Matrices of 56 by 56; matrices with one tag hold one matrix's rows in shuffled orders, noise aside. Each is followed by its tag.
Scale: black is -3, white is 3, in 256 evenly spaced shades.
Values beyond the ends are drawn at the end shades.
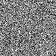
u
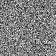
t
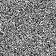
u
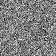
t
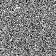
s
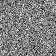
u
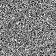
u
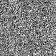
t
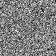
u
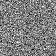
s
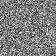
u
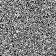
s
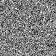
u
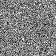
t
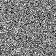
s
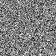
u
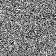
s
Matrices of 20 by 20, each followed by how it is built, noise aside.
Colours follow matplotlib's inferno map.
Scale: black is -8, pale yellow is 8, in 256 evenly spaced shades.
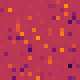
sparse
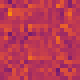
low rank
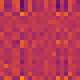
low rank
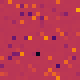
sparse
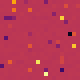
sparse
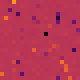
sparse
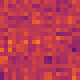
low rank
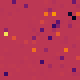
sparse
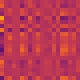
low rank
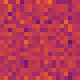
low rank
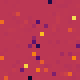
sparse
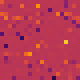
sparse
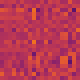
low rank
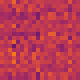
low rank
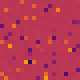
sparse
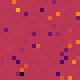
sparse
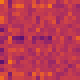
low rank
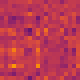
low rank
